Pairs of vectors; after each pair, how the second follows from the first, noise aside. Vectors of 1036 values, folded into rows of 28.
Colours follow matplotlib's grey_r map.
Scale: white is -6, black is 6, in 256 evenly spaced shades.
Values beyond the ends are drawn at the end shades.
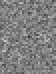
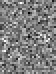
scaled up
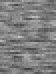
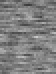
reversed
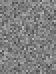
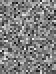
scaled up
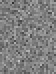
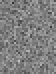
copied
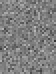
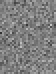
reversed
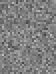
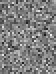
scaled up
